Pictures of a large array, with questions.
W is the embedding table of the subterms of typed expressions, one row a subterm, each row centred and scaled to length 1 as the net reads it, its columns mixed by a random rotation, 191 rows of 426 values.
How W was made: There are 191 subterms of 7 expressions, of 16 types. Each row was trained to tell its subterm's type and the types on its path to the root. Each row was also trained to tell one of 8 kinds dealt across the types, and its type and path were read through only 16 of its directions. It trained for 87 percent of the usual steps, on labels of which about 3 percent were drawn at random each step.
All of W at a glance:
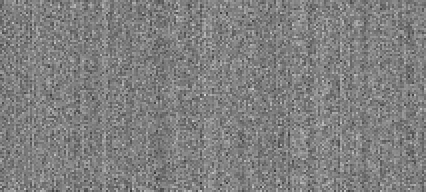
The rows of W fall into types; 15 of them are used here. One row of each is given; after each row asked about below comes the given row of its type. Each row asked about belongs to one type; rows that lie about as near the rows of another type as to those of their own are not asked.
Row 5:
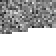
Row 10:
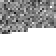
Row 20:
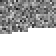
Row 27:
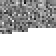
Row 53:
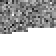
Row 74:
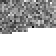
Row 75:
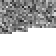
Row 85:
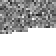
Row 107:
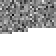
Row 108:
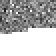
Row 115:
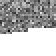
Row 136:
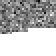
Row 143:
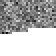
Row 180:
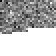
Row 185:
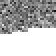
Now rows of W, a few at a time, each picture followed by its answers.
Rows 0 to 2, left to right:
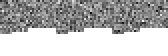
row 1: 27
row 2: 74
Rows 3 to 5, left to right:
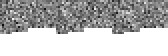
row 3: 5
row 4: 136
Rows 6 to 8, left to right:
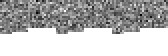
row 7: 27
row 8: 10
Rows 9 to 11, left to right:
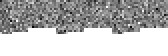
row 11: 5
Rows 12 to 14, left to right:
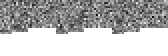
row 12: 27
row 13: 85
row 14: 75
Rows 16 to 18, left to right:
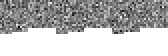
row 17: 20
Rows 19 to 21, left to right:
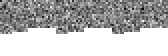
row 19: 180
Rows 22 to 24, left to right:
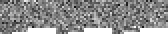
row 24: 143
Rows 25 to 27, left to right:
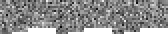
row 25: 85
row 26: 136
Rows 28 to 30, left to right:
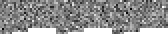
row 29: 107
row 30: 53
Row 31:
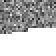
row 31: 10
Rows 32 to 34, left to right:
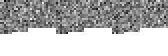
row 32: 10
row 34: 75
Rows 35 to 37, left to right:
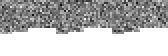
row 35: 107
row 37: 107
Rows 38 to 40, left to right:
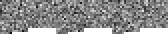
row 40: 5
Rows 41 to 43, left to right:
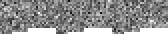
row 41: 27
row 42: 143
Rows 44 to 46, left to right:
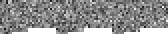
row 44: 53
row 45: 74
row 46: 180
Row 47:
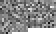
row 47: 53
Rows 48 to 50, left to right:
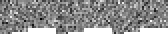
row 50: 136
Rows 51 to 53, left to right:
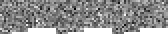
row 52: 180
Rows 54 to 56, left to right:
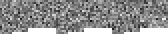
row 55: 180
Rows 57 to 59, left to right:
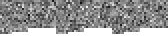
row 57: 10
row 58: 107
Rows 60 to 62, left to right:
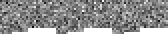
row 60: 27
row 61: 27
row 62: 74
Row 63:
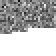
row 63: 185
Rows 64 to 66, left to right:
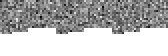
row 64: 136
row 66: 136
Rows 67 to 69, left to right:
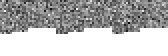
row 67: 27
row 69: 108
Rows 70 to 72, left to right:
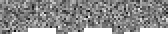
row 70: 108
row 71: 185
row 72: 180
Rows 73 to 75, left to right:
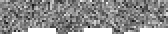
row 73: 108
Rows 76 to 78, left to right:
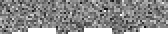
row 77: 74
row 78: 74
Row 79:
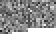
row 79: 53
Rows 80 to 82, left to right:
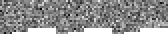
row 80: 53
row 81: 107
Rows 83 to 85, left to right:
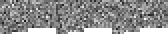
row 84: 143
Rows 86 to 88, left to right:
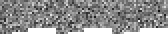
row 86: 20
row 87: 143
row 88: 115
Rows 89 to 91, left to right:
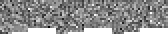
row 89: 53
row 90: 107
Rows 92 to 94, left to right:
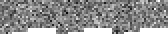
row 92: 107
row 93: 53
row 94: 75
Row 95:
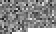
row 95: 75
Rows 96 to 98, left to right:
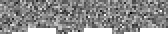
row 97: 185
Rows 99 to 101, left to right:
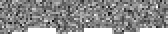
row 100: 107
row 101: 27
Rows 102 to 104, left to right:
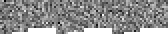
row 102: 10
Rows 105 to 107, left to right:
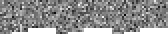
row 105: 10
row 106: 185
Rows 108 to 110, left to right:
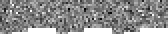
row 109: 115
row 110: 180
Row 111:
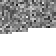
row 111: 107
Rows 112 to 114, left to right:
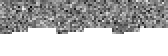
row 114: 74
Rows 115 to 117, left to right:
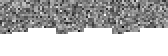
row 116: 185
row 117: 10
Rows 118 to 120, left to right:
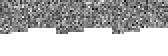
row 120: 143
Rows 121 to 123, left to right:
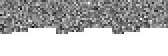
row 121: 5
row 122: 20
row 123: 136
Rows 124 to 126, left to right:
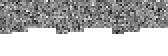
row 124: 180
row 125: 185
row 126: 74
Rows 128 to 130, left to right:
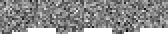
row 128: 27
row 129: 107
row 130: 108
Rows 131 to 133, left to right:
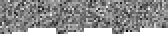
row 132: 10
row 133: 108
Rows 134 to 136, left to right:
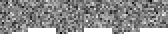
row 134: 143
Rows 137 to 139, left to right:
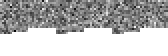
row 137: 75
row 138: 5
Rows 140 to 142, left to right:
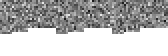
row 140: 185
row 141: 185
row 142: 185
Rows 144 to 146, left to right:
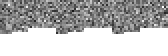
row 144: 143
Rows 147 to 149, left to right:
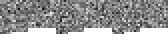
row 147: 185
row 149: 136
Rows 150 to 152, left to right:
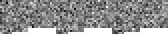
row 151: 53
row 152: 74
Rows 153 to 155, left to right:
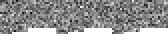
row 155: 75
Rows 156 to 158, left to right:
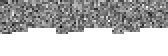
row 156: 53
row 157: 136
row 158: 27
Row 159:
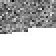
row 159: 143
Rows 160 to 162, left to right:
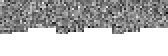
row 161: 10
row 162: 5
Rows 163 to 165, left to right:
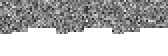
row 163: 74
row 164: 115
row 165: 136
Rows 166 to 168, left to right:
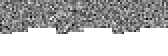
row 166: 180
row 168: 136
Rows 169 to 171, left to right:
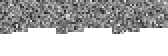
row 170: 185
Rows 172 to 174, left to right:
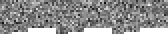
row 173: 53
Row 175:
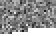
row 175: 20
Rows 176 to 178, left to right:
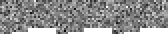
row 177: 53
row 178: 74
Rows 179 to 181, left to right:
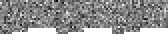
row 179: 74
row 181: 20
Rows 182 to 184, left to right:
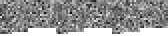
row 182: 143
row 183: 136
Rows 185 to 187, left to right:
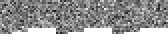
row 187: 107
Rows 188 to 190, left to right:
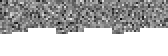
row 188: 143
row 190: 143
